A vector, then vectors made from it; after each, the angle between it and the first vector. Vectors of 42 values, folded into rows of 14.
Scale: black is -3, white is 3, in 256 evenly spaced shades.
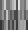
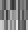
nearly opposite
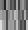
nearly opposite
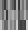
nearly opposite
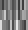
partly opposed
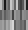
partly opposed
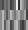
partly opposed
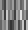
orthogonal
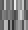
partly aligned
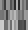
nearly opposite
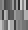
partly opposed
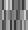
orthogonal
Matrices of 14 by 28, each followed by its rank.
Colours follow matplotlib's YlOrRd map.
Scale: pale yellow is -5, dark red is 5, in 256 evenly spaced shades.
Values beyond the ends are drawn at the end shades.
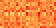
three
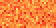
full rank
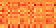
two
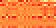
two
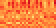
three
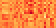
three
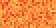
full rank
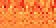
three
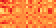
two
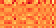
two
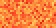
full rank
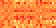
three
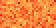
full rank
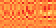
two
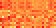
three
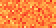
full rank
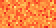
full rank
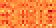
three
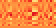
two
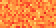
full rank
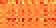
two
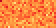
full rank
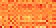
three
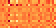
two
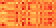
two
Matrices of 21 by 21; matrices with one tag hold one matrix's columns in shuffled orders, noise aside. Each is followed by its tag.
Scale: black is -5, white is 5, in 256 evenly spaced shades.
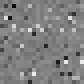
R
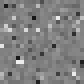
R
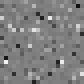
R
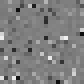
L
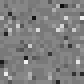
R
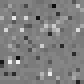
R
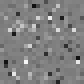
R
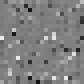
L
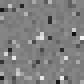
L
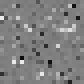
R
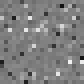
R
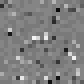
L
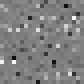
R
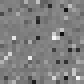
L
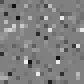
R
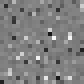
L
